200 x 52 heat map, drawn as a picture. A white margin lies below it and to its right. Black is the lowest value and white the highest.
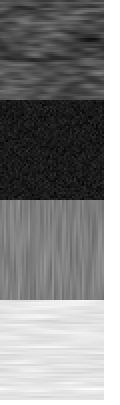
The table splits into 4 rows of 1 panel. Panel 1,1: low, streaked across. Panel 2,1: very low, fine-grained, faint in contrast. Panel 3,1: middling, streaked downward, faint in contrast. Panel 4,1: very high, streaked across, faint in contrast.
